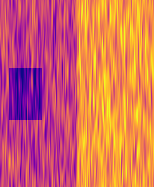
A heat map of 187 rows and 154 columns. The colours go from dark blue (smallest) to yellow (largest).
In the middle left lies a patch that is lower than the rest. A vertical seam about 50% of the way across splits the table, and the right part is higher. The ninth with the lowest average is the middle left.
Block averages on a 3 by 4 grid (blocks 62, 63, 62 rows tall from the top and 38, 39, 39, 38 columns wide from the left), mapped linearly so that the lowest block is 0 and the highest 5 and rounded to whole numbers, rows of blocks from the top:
2 2 5 5 | 0 2 5 5 | 2 2 5 5
